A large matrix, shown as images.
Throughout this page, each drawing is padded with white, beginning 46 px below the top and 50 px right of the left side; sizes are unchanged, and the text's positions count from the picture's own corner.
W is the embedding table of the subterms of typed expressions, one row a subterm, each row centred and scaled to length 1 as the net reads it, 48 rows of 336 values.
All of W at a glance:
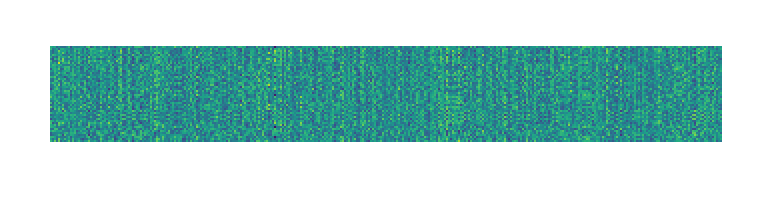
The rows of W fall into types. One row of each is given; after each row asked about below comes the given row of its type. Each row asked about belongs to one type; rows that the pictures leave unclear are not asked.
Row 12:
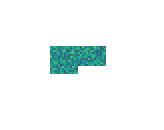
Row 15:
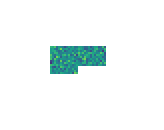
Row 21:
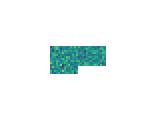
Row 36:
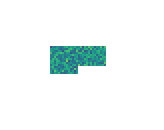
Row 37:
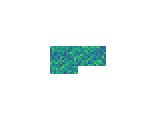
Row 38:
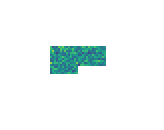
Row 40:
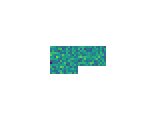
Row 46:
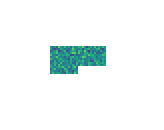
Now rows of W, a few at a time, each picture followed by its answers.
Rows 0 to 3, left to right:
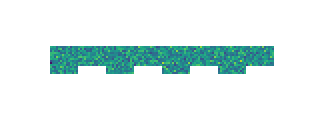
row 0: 40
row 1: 38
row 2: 38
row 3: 38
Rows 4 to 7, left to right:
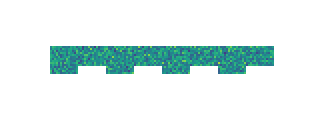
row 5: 38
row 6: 21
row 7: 38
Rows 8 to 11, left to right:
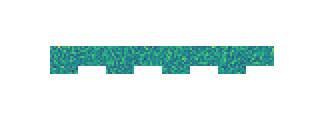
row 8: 12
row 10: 12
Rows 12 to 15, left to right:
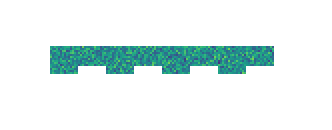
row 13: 46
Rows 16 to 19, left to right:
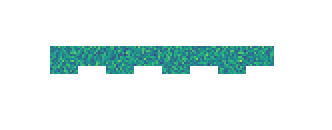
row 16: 46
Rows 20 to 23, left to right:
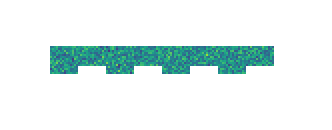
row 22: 12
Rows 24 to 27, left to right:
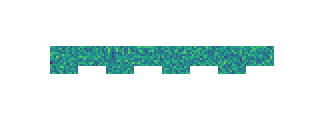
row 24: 40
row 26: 12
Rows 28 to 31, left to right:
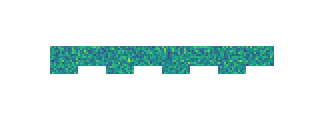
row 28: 46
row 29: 21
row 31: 21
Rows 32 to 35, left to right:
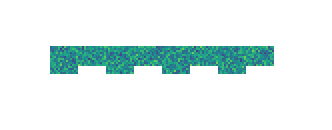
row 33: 37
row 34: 36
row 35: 46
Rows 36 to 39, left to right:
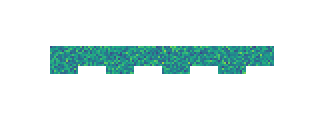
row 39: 15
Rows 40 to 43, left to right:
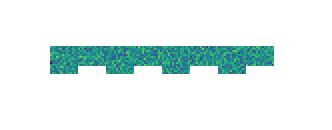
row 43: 36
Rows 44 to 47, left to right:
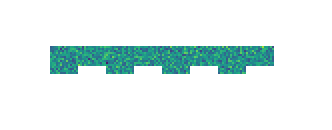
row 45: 40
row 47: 12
